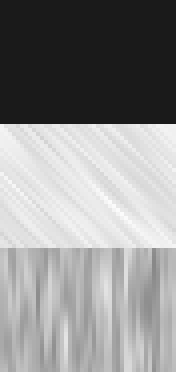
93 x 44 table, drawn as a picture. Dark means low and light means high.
The table splits into 3 rows of 1 panel. Panel 1,1: very low, flat. Panel 2,1: very high, slanting down to the right, faint in contrast. Panel 3,1: high, streaked downward.
